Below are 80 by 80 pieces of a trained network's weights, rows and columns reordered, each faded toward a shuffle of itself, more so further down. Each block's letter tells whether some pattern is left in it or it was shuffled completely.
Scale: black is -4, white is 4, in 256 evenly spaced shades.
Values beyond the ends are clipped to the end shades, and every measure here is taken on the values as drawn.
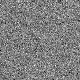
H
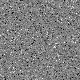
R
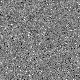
R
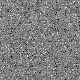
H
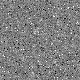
R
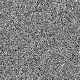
R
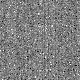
H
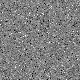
R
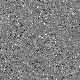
R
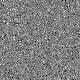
R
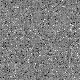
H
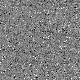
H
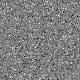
R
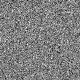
R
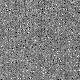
H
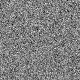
R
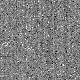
H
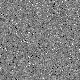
R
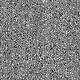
H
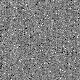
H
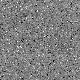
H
